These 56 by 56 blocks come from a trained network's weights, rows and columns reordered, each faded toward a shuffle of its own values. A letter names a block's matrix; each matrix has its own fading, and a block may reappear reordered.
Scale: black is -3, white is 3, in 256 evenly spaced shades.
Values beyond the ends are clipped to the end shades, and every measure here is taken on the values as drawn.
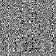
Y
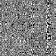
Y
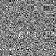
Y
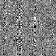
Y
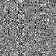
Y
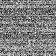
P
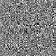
Y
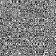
Y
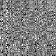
Y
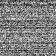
P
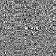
Y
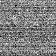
P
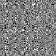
Y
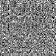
Y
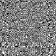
Y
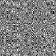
Y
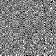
Y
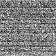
P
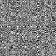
Y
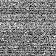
P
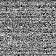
P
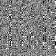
Y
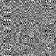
Y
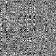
Y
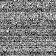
P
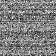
P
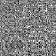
Y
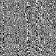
Y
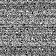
P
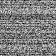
P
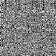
Y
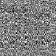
Y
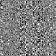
Y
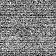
P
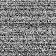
P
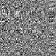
Y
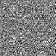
Y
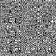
Y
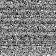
P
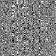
Y
